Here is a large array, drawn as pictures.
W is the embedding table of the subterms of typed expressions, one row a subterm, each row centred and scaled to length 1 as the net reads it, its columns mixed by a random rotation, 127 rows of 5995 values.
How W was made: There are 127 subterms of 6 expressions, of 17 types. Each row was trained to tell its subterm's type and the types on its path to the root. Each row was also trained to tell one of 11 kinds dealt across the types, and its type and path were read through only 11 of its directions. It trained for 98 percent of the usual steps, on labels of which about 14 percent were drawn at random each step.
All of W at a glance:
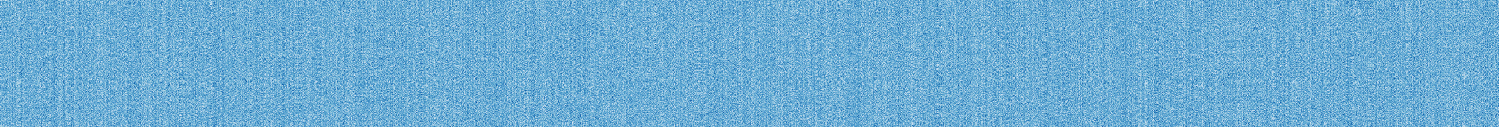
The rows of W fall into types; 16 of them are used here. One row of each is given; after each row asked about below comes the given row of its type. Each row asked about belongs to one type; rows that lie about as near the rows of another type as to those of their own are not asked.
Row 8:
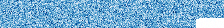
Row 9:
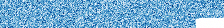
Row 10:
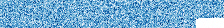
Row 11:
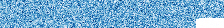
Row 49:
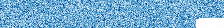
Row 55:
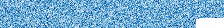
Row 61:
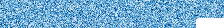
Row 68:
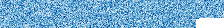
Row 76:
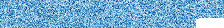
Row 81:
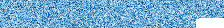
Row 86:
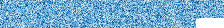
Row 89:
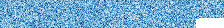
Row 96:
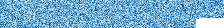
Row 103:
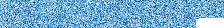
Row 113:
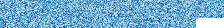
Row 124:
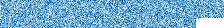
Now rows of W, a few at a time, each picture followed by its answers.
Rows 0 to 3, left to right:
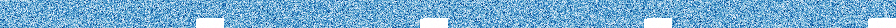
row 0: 55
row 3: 8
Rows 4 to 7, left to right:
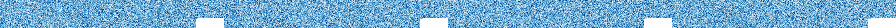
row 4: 86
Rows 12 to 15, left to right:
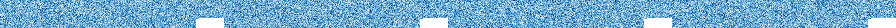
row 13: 10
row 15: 8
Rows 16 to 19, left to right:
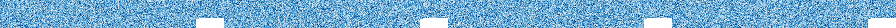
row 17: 11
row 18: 10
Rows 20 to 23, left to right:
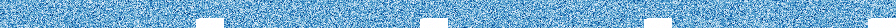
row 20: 81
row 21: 61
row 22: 89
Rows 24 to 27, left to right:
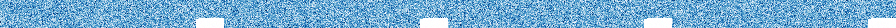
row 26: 11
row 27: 8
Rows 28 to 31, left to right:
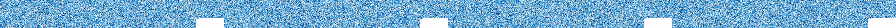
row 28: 113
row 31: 124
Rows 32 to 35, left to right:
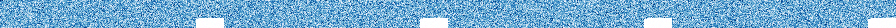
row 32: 8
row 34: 61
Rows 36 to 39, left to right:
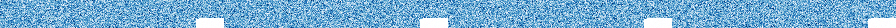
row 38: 81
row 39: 86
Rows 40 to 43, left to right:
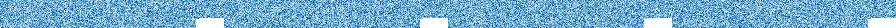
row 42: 55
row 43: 10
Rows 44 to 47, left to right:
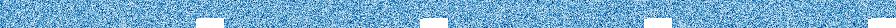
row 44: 86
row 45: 10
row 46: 113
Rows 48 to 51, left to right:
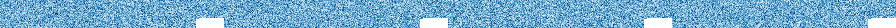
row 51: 11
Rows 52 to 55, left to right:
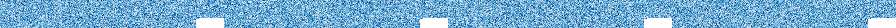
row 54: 55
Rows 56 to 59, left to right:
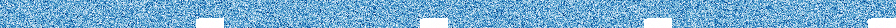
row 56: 61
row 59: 86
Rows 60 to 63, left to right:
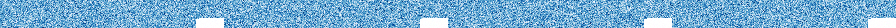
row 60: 89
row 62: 68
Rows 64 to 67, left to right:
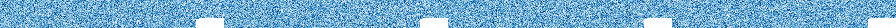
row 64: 68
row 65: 81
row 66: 9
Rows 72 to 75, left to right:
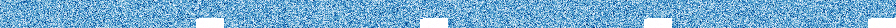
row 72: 9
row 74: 96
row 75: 61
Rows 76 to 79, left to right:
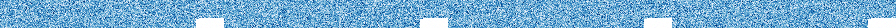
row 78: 124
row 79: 124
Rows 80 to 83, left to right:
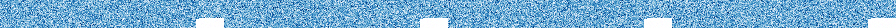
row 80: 68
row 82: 8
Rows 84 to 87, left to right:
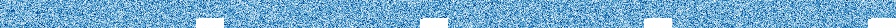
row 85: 96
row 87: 8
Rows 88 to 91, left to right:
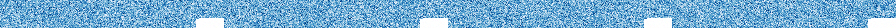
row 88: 81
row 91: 96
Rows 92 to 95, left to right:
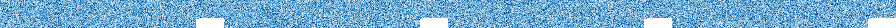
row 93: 8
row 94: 55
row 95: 11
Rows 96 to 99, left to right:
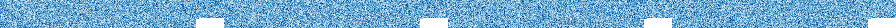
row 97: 96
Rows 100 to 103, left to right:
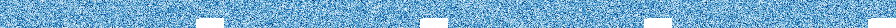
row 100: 96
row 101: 124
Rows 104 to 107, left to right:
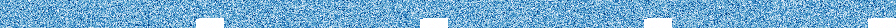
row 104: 81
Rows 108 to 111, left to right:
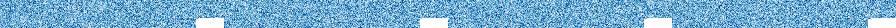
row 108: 10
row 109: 113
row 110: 81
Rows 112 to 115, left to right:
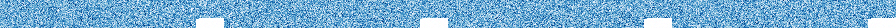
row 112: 81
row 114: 68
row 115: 68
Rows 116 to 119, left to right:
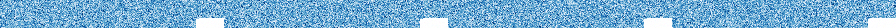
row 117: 86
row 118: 9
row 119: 86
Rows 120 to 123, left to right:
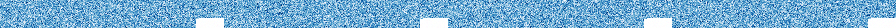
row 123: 61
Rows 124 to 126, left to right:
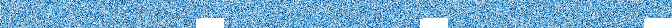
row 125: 124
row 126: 96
